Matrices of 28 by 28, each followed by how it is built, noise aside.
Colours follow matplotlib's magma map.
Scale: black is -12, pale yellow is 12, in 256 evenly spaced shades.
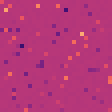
sparse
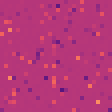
sparse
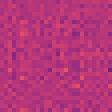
low rank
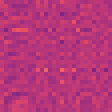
low rank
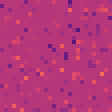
sparse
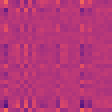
low rank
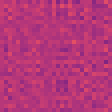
low rank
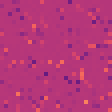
sparse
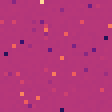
sparse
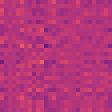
low rank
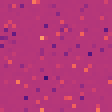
sparse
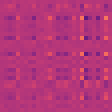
low rank
